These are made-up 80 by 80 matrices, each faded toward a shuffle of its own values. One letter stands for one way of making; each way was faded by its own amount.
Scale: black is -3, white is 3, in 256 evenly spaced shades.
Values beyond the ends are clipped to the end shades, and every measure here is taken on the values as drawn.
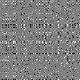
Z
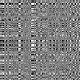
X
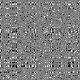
Z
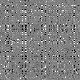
Z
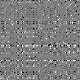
Z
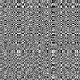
X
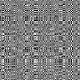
X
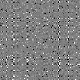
Z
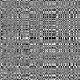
X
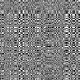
X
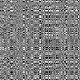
X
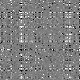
Z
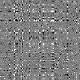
Z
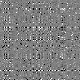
Z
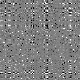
Z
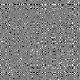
Z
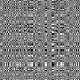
X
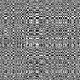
X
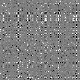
Z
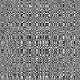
X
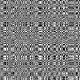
X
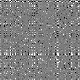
Z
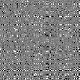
Z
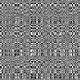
X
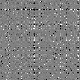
Z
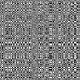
X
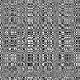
X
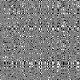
Z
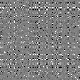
Z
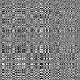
X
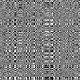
X
